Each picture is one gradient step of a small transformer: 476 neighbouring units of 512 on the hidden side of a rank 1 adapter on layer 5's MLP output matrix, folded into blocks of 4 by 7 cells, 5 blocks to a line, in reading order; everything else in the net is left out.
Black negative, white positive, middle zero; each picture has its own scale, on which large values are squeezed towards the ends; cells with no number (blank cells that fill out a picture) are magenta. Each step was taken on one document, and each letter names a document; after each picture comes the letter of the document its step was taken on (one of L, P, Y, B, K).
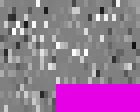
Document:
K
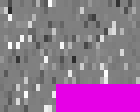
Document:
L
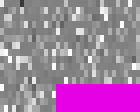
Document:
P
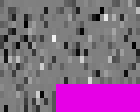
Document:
K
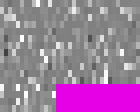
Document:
L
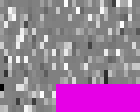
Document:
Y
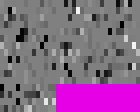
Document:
Y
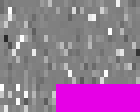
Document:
Y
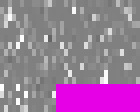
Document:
L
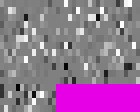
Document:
Y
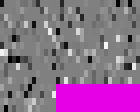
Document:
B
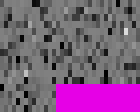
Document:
P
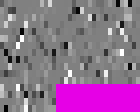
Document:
Y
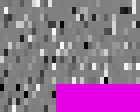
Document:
L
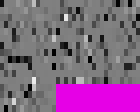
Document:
B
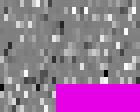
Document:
L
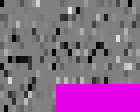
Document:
B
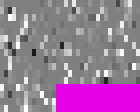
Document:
Y
